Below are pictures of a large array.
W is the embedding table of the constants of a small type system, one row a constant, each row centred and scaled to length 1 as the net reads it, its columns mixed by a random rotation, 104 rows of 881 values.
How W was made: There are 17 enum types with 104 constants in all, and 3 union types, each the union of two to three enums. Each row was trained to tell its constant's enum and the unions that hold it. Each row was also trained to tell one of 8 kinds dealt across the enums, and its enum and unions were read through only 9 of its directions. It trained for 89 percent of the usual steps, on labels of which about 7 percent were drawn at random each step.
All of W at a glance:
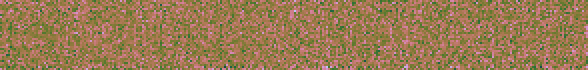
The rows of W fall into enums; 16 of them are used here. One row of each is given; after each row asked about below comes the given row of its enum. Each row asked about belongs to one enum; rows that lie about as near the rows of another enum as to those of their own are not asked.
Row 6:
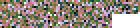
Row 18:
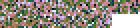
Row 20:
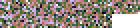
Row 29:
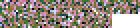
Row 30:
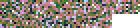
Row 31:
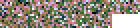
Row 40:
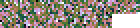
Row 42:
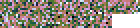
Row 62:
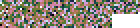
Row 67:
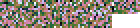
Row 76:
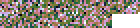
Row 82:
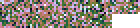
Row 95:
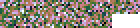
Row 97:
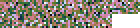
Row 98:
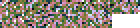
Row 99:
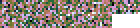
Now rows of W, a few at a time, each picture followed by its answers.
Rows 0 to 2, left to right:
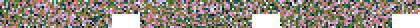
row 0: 18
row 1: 82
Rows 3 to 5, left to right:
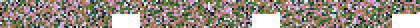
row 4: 31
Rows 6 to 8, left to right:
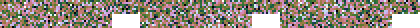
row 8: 18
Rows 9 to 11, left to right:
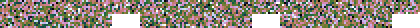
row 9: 31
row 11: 95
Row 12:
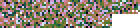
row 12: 97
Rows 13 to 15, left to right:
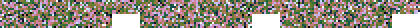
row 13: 97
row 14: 6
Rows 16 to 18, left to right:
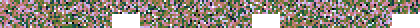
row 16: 82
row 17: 82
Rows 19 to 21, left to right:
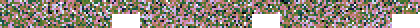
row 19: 82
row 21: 30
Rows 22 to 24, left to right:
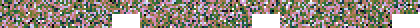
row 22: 99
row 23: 82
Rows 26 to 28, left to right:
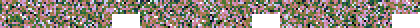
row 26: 18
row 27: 40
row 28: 42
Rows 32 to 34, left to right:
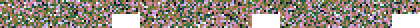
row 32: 6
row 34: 67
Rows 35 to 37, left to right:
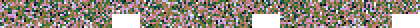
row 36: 95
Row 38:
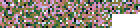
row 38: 97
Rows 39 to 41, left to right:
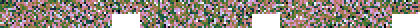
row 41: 6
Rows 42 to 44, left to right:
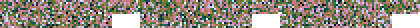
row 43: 97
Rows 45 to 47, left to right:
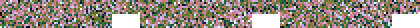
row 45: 82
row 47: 67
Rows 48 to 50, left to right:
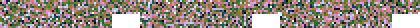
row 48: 99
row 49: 20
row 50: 67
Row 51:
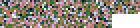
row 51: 95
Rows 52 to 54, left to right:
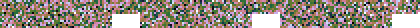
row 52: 31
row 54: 31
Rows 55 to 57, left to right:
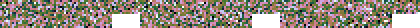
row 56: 40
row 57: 99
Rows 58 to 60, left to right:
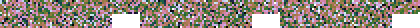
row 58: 29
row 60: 6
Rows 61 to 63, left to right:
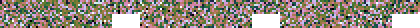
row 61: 99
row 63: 6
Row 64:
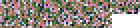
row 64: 29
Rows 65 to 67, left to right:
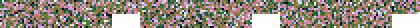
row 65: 99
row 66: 30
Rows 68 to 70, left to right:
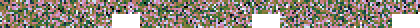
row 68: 67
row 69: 67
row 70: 62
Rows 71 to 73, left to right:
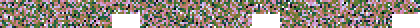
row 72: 30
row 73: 40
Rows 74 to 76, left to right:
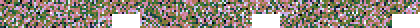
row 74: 97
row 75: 31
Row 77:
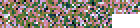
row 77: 42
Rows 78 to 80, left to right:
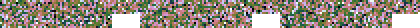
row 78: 42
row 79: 67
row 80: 30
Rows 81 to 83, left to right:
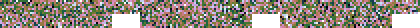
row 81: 42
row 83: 42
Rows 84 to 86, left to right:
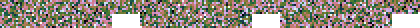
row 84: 31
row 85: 99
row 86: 18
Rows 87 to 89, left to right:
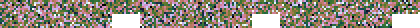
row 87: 6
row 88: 97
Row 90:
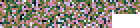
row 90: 30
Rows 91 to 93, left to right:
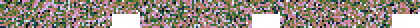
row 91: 97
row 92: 18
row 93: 29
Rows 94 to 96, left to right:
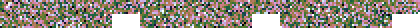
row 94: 6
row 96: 99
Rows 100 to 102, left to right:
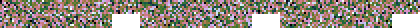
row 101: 67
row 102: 95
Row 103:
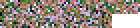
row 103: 40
